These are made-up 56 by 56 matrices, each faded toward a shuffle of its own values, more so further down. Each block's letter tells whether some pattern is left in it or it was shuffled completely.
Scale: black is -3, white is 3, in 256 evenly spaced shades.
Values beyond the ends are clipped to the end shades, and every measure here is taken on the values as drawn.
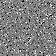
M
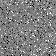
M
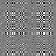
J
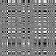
J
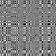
J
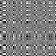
J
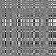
J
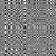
J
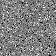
M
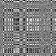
J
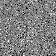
M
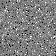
M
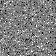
M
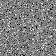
M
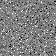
M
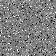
M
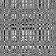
J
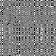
J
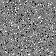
M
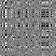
J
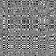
J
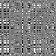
J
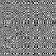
J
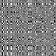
J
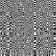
J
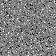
M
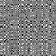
J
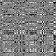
J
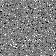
M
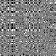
J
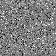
M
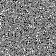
M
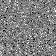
M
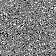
M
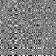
J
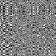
J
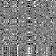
J
